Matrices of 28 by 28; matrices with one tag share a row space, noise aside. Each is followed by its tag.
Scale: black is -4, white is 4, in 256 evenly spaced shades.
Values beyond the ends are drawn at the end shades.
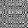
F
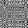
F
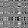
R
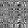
R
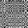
F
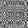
F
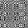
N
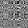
R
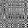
F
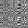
R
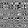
R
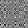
N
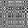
F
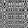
F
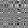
R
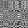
R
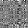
R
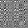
N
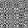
N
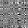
R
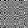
N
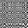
F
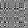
N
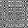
F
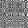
F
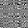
R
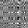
R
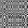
F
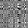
R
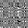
R
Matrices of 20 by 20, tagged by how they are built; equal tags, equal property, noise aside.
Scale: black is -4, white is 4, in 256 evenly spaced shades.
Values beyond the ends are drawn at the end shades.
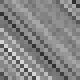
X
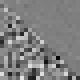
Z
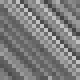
X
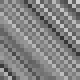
X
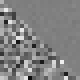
Z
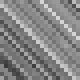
X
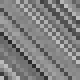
X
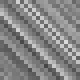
X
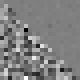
Z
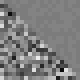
Z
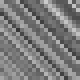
X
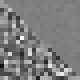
Z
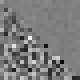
Z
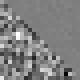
Z
